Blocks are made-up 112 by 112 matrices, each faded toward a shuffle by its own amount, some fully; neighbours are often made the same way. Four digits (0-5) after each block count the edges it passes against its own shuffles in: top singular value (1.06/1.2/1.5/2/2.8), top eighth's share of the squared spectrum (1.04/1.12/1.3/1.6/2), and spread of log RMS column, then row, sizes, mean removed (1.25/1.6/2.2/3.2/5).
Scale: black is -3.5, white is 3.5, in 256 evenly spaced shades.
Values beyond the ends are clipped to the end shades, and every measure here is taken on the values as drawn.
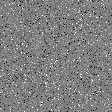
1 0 0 0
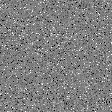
3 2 0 1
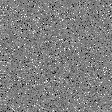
2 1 0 0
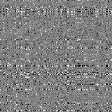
5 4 2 4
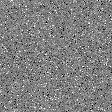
0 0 0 0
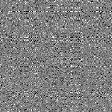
5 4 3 3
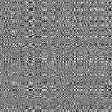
5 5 4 4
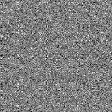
4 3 2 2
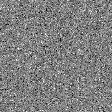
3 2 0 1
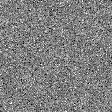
2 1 0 0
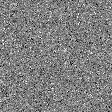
0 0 0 0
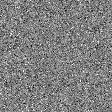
2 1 0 0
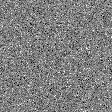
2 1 0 0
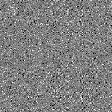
4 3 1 2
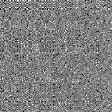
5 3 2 2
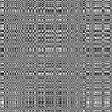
5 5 5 5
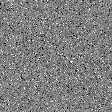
0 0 0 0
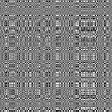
5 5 5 5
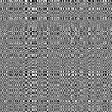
5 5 4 5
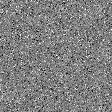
2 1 0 0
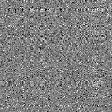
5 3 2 2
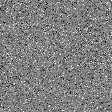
2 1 0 0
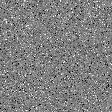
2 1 0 0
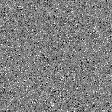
3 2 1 0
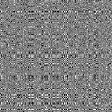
5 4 3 4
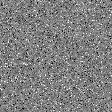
2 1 0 0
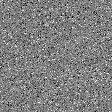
0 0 0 0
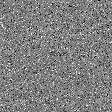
2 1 0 0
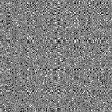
5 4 3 3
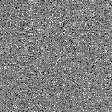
4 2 1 1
